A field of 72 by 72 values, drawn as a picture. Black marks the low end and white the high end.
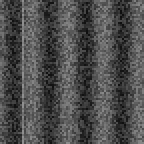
Column 12 stands out from the rest. No overall slope runs across the table. Stripes running up and down repeat 4 times from left to right. Overall the values sit about 30% of the way up the scale.
